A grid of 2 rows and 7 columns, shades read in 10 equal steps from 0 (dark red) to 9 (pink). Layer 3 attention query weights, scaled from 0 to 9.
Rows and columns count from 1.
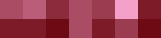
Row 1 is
4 5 2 4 3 9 1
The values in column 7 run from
0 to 1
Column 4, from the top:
4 4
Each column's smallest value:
1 1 0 4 1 3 0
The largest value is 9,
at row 1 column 6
